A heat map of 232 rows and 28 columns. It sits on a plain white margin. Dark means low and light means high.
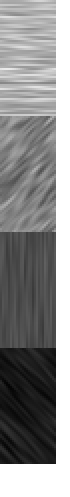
It is made of 4 by 1 panels. Panel 1,1: high, streaked across. Panel 2,1: middling, slanting up to the right. Panel 3,1: low, streaked downward, faint in contrast. Panel 4,1: very low, slanting down to the right, faint in contrast.
